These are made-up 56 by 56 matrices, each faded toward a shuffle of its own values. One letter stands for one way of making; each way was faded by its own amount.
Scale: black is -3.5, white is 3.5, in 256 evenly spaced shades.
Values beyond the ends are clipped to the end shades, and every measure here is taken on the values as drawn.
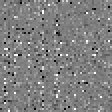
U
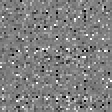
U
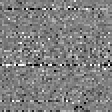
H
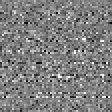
H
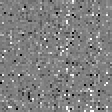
U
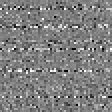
H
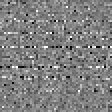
H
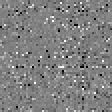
U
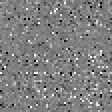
U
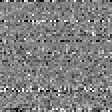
H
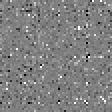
U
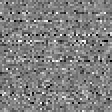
H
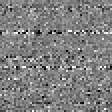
H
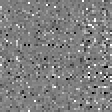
U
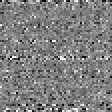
H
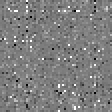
U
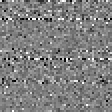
H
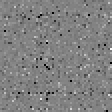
U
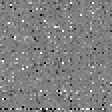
U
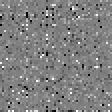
U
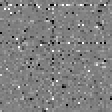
U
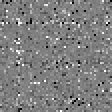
U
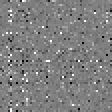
U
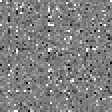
U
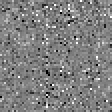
U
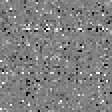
U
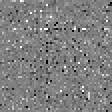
U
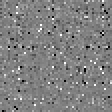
U
